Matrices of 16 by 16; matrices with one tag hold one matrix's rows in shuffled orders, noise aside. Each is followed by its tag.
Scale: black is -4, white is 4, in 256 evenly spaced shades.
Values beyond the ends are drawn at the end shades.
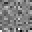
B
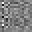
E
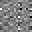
B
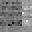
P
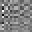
E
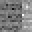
P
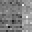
P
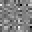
B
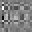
E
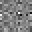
B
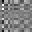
E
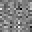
B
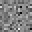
B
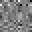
B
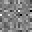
B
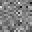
B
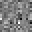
B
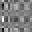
E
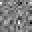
B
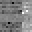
P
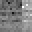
P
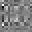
E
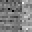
P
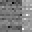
P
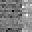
P
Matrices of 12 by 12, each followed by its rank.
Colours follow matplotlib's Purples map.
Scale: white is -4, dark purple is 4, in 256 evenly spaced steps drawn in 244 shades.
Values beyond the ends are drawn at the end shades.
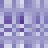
one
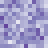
full rank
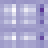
one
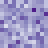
full rank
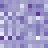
two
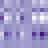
one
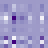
one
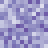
full rank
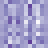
two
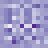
two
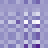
one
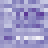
two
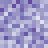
full rank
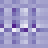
one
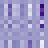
one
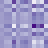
one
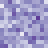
full rank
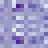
two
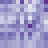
two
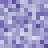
full rank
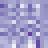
two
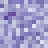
full rank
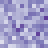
full rank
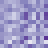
two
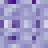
two
